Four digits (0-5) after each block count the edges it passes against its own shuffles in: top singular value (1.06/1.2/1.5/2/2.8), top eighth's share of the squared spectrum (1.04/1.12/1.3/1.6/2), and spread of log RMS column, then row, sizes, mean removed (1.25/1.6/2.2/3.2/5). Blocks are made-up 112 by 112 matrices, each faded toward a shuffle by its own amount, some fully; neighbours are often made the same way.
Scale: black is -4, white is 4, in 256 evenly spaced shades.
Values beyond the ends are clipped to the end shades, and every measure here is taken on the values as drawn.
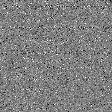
1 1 0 3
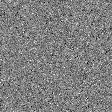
0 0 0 0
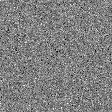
0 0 0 0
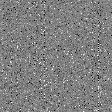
2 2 2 0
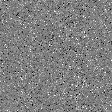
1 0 1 0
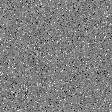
0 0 0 0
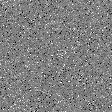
0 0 0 0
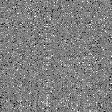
4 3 1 1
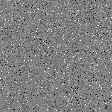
0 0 0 0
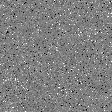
0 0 0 0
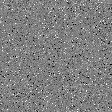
0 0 0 0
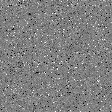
0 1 0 1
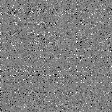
2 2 2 3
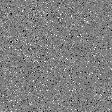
1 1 1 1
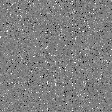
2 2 1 1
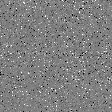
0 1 0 1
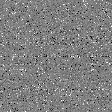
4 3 0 2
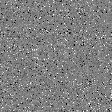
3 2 0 1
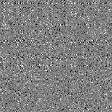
4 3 1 3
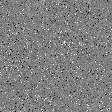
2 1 0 0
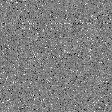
3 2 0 1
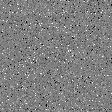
2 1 0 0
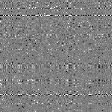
5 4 2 3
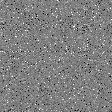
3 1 0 1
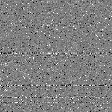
4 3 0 2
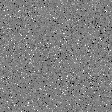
2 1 0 0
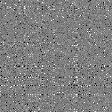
4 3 2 2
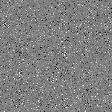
3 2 1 0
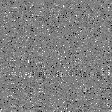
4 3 1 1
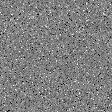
2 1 0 0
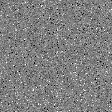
3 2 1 0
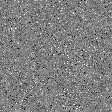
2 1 0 0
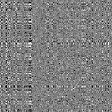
5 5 4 3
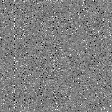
4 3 2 1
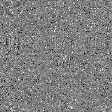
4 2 1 0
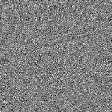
4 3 2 2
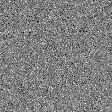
2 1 0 0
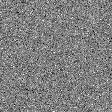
2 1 0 0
